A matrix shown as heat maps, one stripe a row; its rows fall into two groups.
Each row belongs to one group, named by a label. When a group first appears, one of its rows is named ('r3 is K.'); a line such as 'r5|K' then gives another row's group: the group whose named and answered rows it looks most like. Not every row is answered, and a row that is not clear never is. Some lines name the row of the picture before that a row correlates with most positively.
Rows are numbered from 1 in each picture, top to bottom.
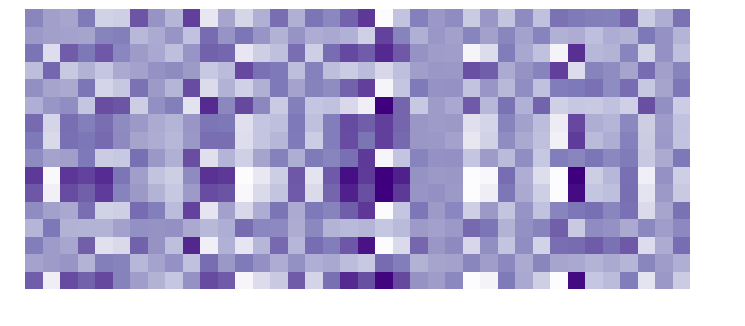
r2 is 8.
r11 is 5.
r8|5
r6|8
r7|5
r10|5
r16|5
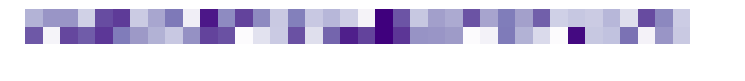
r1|8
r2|5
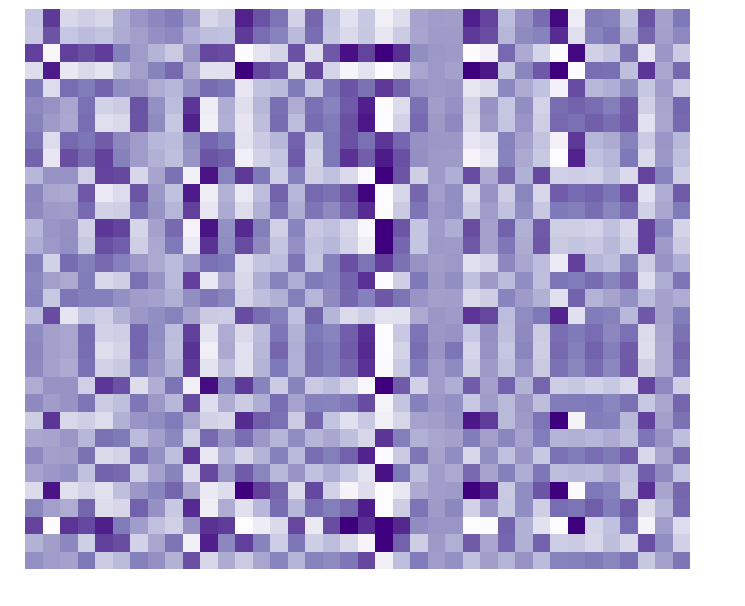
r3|5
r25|8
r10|8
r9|5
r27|8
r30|5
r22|8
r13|8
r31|8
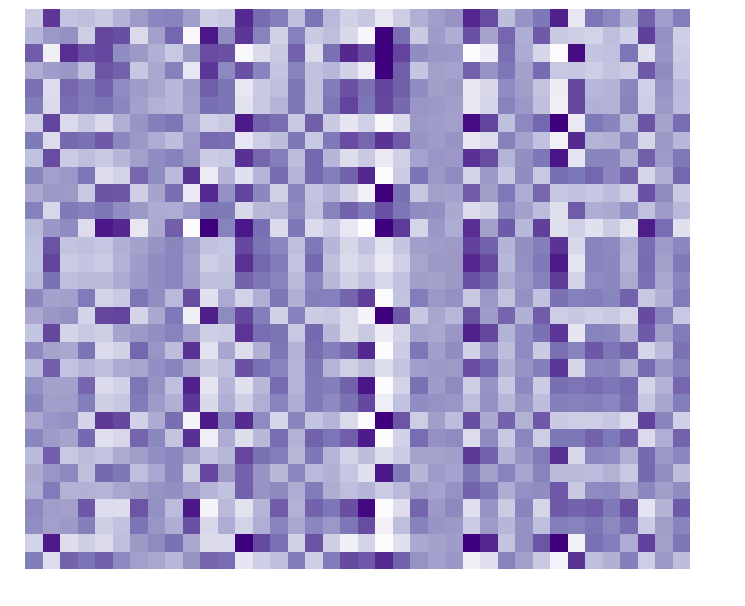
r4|8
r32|5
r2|8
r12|5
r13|8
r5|5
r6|5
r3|5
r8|5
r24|8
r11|8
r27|8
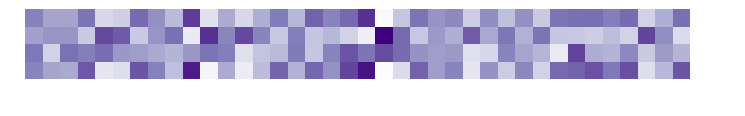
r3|5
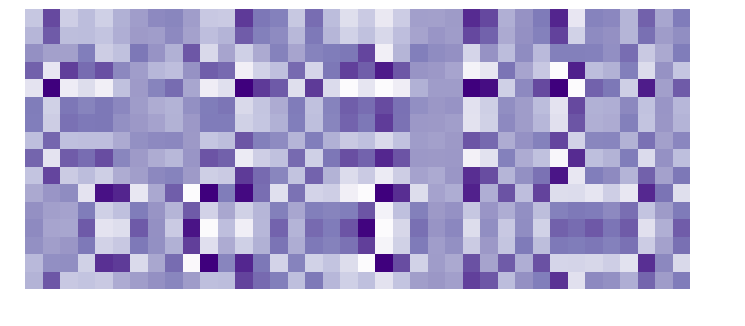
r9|5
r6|5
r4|5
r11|8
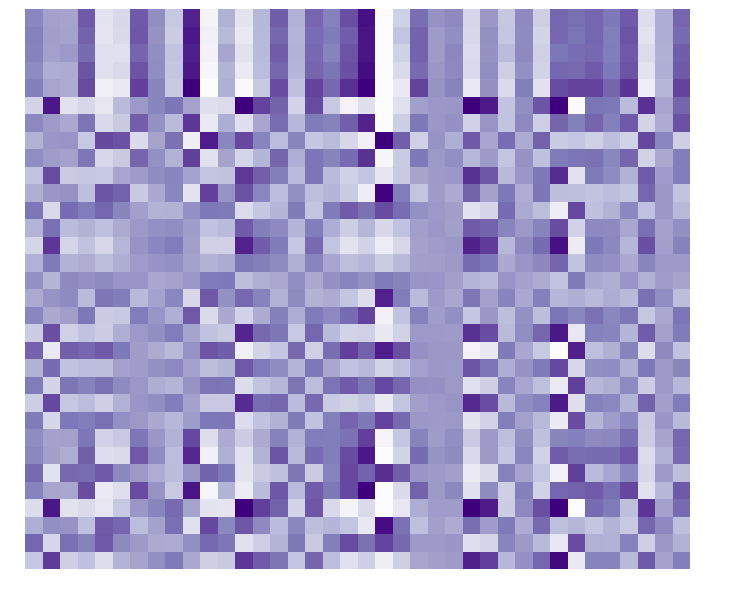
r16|5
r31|5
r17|8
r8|8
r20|5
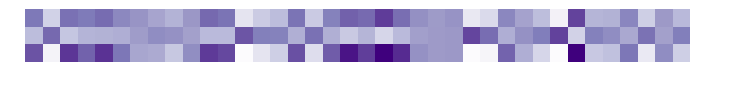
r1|5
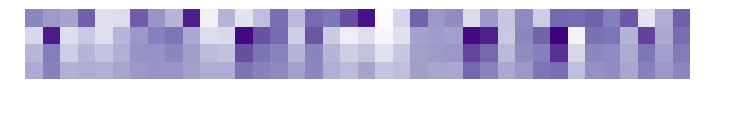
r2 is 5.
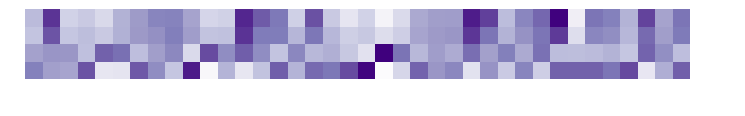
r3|8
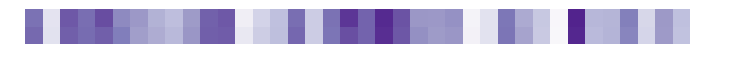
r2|5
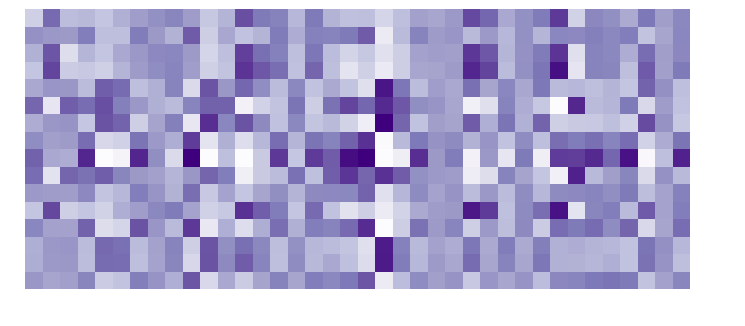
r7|8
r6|5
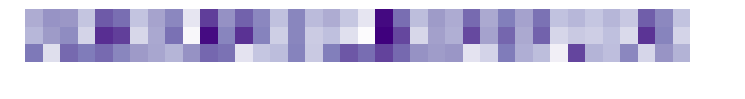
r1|8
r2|8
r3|5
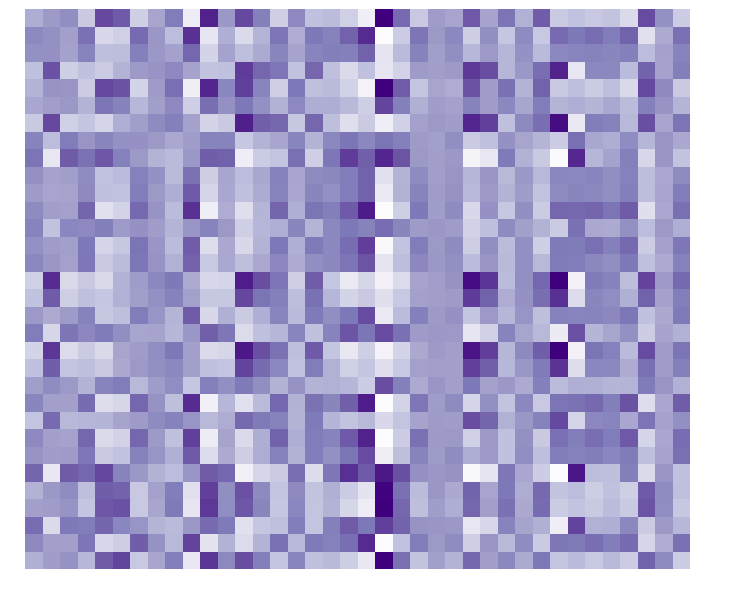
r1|8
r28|8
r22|8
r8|5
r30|5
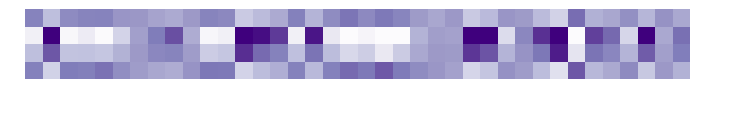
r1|5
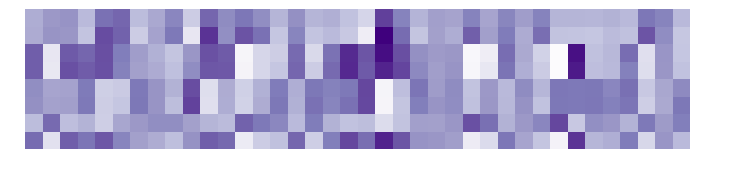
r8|5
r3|5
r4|5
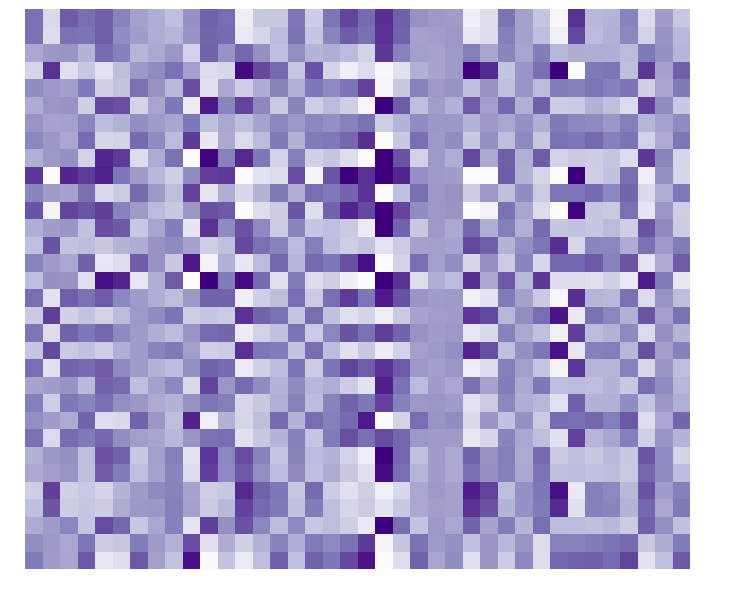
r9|8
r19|5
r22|8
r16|8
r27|8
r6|8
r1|5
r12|5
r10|5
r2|5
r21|5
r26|8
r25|5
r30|8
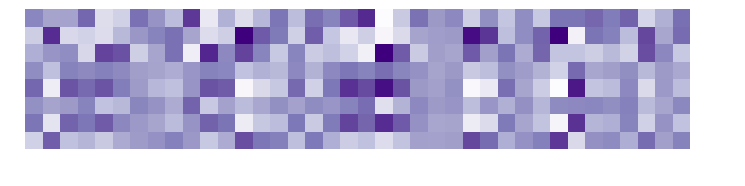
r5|5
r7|5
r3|8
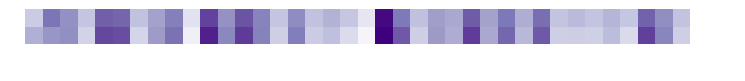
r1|8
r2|8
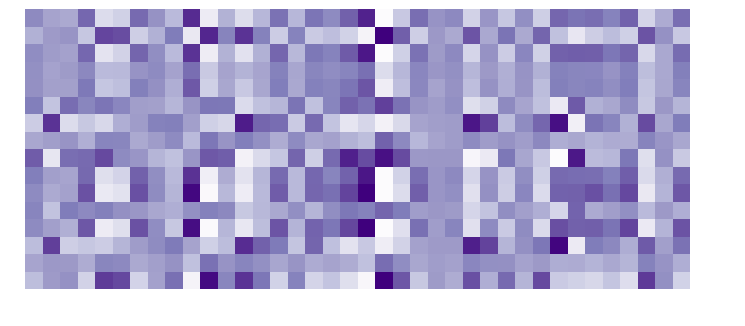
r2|8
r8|8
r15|8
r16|8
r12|5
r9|5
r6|5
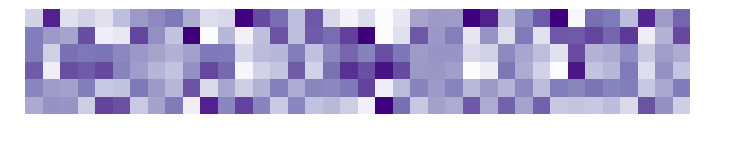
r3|5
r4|5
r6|8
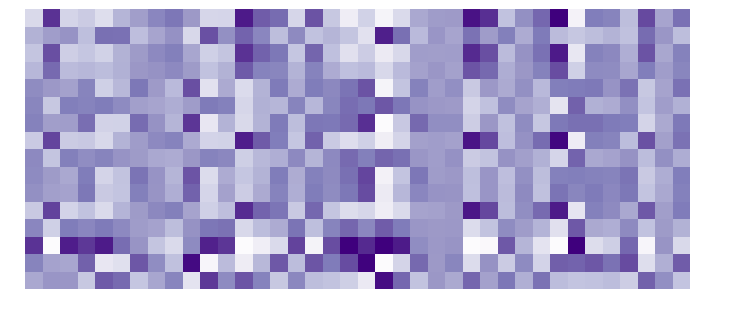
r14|5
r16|8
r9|5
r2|8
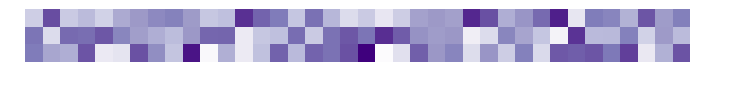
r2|5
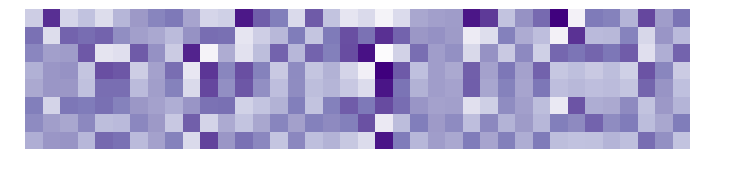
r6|5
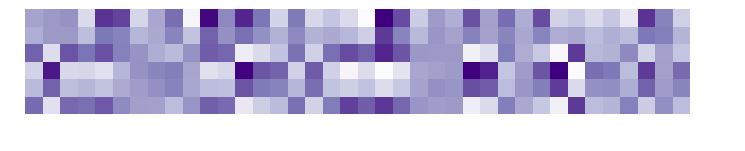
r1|8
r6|5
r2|8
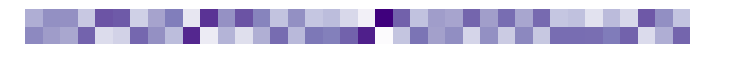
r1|8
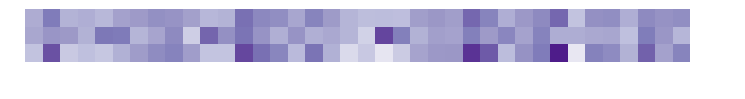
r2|8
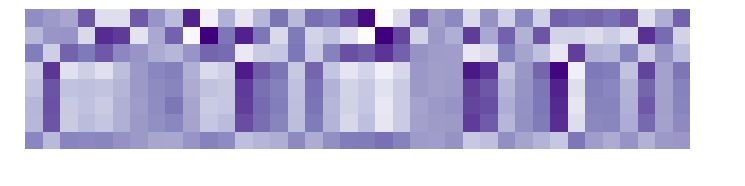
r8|5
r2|8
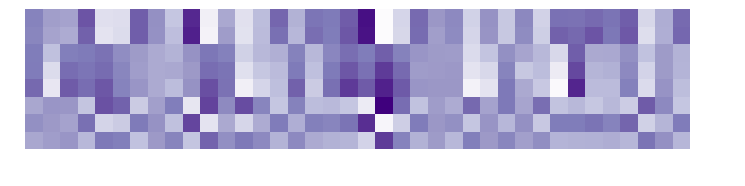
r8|8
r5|5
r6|8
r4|5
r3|5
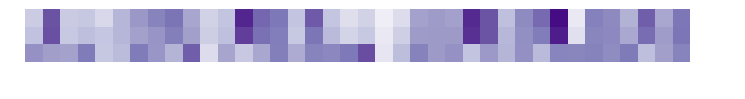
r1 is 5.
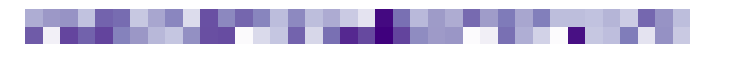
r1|8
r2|5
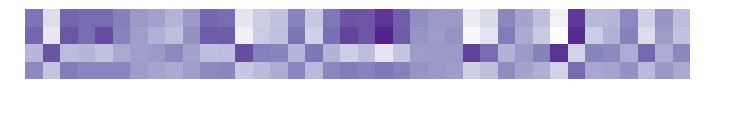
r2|5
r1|5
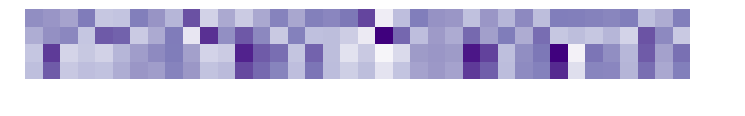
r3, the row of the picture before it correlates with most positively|3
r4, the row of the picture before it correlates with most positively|3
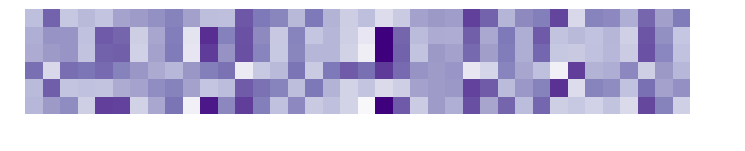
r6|8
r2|8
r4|5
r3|8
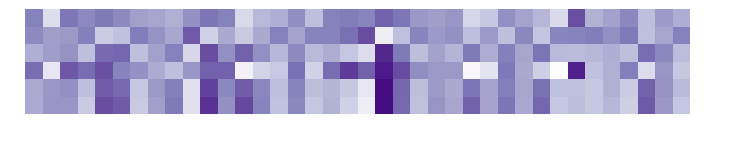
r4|5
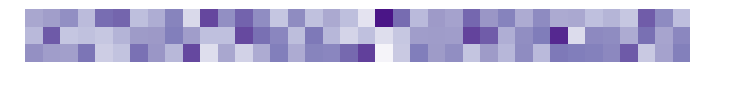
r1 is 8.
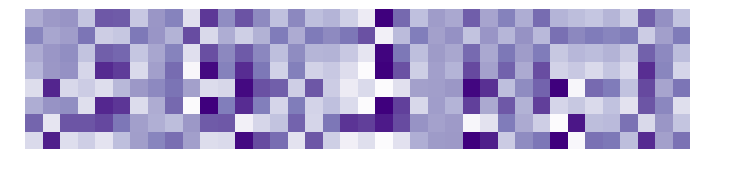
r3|8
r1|8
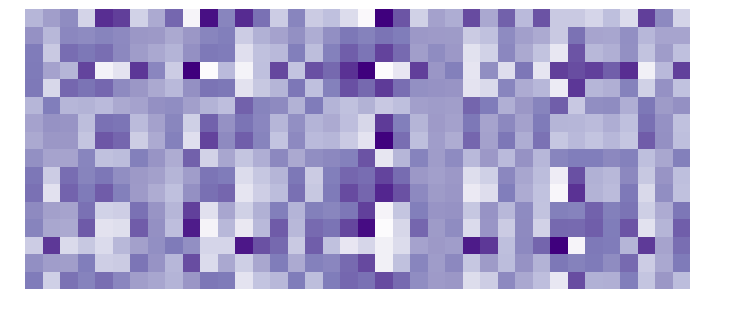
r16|5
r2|5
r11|5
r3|5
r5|5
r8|8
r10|5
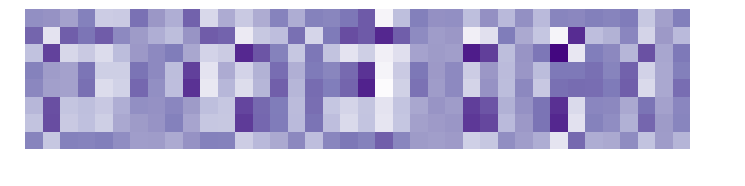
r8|5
